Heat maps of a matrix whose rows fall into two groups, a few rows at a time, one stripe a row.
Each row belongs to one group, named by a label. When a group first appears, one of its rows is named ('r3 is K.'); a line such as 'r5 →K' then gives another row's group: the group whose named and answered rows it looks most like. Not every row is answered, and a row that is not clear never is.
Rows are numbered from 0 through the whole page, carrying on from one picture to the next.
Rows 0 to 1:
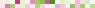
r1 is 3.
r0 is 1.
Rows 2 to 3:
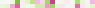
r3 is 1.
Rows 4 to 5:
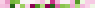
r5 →1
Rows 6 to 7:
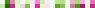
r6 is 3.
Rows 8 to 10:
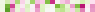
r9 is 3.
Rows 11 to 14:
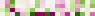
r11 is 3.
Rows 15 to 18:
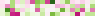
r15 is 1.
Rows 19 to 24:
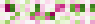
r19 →3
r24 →3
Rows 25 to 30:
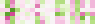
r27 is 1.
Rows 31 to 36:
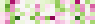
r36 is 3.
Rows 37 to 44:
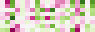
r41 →1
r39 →1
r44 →1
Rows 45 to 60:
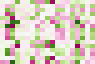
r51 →3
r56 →1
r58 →3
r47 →3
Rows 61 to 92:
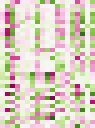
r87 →1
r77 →3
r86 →3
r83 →1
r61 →1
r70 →3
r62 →3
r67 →1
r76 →3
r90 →1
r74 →3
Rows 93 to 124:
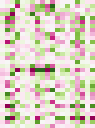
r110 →1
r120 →3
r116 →3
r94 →1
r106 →3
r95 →1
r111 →1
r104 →1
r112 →1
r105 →1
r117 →3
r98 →3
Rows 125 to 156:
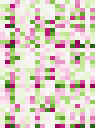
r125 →1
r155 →3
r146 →3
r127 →3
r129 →3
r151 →1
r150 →1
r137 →1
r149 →1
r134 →1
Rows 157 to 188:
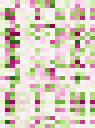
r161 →3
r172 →1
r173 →3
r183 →3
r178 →1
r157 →1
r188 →1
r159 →3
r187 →3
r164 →3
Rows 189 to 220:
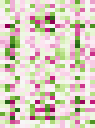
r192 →1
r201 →3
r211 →3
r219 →1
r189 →3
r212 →1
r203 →1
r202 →3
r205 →3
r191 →3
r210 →3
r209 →1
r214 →3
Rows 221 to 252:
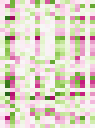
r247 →1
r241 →3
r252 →1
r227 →3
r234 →3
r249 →1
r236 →1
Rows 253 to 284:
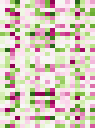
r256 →1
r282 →1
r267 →3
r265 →3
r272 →3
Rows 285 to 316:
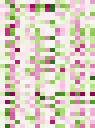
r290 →1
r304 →3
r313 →3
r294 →1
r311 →1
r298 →3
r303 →3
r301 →3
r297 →1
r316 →3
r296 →3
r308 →3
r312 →3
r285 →3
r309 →1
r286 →1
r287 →1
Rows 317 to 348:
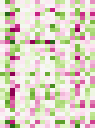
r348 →1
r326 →3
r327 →1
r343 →3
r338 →1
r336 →3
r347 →3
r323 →1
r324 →1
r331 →1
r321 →3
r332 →3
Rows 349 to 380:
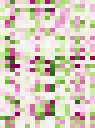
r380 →3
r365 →1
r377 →1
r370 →1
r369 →3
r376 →1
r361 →3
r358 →3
